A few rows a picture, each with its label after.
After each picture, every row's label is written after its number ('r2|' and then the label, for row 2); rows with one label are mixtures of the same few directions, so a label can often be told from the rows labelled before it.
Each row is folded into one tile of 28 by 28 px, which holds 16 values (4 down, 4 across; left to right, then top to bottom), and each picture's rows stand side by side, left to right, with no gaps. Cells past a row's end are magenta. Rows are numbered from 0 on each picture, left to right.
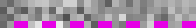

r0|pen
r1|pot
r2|pot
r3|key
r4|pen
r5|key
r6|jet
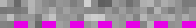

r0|pen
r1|key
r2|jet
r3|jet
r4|jet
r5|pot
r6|jet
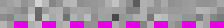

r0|pot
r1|pen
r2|pen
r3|key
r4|key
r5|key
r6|key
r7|jet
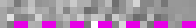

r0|pen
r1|jet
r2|jet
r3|pot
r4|key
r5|key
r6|key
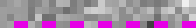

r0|pen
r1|key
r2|pen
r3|pen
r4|pot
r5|pot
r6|jet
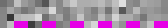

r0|pen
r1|pot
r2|jet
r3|pot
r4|pen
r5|key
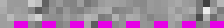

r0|jet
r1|pen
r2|pen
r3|key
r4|jet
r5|jet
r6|pen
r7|pen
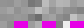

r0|pot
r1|pen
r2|key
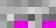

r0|pen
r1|jet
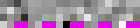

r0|jet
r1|key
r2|key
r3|key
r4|pot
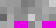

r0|key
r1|key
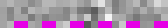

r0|pot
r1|jet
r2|pot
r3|jet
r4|key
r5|jet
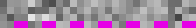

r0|jet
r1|jet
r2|pot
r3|pot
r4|key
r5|pen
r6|pen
